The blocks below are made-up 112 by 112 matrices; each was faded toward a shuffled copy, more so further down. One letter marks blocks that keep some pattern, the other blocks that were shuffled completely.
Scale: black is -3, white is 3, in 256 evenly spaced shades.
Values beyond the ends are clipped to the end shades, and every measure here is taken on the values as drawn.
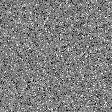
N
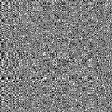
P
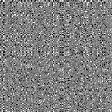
P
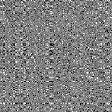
P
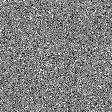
N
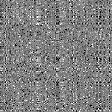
P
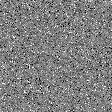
N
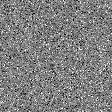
N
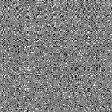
P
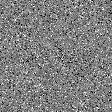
N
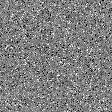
N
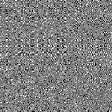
P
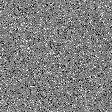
N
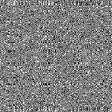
P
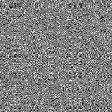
P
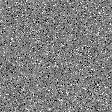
N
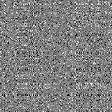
P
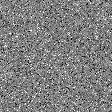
N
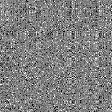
P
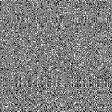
P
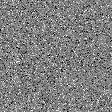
N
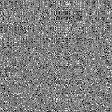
P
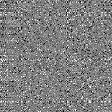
P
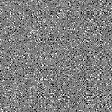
P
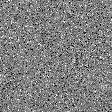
N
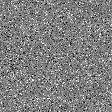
N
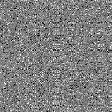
P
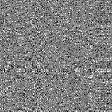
P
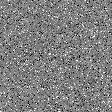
N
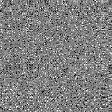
P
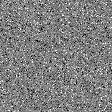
N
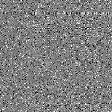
P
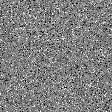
N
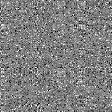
P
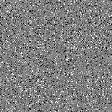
P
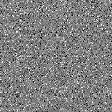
P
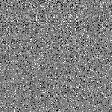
P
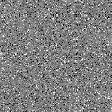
P
